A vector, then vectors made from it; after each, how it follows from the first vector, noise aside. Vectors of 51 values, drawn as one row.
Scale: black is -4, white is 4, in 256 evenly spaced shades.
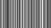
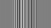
partly zeroed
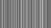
shrunk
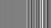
partly zeroed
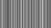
shrunk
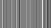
partly zeroed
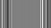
partly zeroed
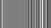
partly zeroed
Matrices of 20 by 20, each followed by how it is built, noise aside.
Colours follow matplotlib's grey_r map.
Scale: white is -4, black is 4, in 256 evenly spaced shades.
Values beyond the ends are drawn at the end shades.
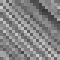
Toeplitz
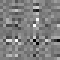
low rank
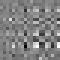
low rank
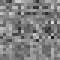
low rank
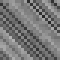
Toeplitz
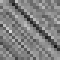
Toeplitz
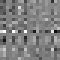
low rank
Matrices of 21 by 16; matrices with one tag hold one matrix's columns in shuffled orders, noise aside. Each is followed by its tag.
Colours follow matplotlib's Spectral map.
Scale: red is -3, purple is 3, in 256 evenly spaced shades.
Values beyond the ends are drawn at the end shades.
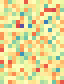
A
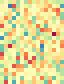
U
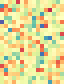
A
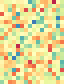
A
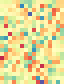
U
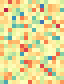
A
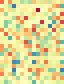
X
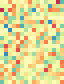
A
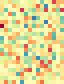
A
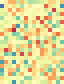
X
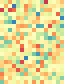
A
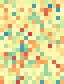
U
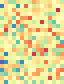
X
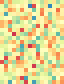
U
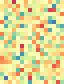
A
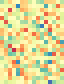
X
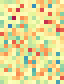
X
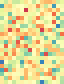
X
